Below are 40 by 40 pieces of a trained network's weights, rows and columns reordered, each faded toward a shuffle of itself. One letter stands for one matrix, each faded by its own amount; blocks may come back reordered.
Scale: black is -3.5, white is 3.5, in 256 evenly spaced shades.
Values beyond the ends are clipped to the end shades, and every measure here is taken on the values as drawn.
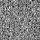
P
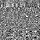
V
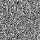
P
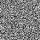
P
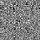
V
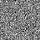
P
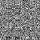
V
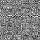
V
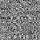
V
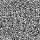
P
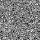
P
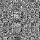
V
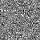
P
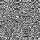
V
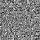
P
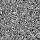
P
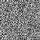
P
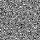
P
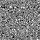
P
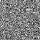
P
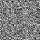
V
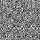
V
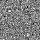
P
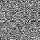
V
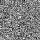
P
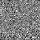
P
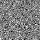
P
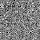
P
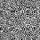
V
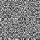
V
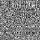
V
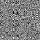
V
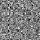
V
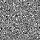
P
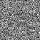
P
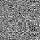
V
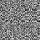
V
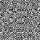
V
